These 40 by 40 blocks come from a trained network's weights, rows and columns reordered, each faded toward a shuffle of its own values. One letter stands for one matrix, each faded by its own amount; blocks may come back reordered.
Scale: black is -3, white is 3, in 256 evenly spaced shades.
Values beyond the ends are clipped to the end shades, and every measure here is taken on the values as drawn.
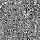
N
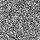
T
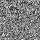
T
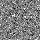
N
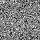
T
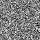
T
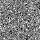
N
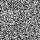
T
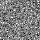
N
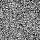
T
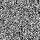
T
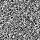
T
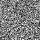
T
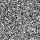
N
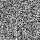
N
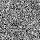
T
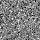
N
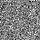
N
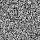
T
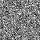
T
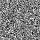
T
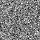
N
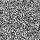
T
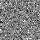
N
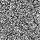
T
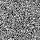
T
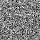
T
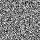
T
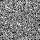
N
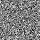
T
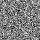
N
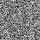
N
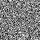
T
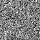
N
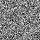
T
